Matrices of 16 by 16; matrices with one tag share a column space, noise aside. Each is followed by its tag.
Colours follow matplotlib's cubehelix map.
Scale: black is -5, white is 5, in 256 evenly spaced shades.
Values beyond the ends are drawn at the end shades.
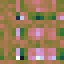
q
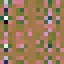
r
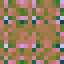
r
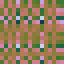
r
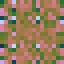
r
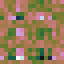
q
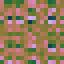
r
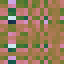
r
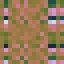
r
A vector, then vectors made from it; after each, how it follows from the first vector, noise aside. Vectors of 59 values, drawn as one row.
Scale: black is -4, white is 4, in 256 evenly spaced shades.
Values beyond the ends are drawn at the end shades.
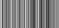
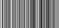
copied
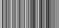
copied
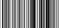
scaled up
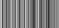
copied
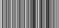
copied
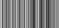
copied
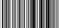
scaled up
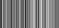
negated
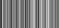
negated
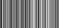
negated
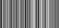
negated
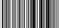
scaled up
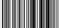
scaled up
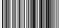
scaled up
